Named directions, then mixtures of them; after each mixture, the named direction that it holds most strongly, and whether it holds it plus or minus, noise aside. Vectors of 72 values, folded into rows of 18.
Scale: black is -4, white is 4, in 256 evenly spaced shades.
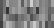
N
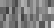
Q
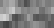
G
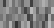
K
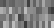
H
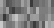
N, minus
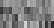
H, minus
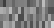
H, plus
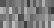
H, plus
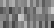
H, minus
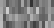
N, minus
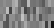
Q, minus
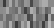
K, plus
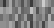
K, plus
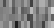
K, plus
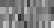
H, plus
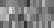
H, plus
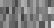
Q, plus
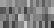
H, minus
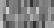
N, minus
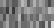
Q, plus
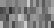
H, minus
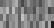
Q, minus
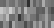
H, plus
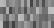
H, minus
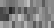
G, minus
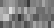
G, plus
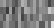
Q, plus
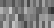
H, plus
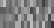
K, minus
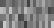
H, plus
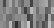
K, plus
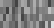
Q, plus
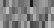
K, plus
